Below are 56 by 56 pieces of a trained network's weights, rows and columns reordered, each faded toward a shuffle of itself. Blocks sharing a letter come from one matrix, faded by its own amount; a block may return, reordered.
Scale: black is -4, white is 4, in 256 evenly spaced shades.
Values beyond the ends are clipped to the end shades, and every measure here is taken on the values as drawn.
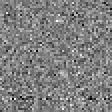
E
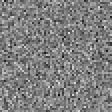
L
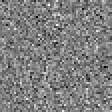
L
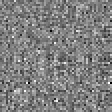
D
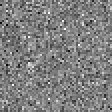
L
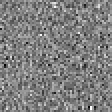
D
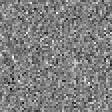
L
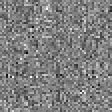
D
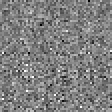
D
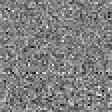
E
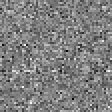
E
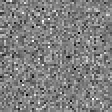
L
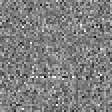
E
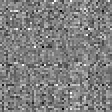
D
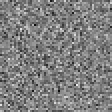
L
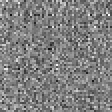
D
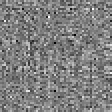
D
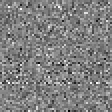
E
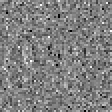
L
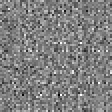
D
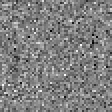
L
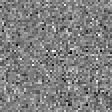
L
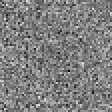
L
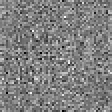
D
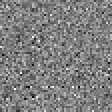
E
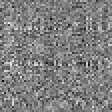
D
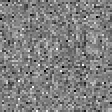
L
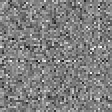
E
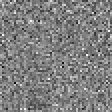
E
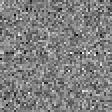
E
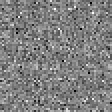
L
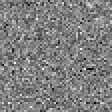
E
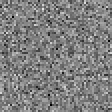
L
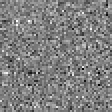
E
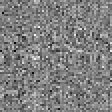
D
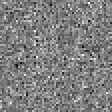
L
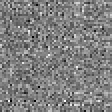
D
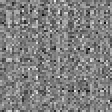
D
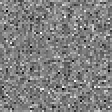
L
